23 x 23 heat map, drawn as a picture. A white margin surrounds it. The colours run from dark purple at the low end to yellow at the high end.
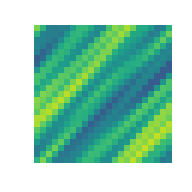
Mirror symmetry: none. Odd rows or columns: none. Slope: none. Average level on the scale: 60%. Grain: diagonal, up to the right.
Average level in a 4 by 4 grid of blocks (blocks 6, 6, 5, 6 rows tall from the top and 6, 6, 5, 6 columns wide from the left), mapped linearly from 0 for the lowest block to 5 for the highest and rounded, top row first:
1342 | 4410 | 5104 | 2145
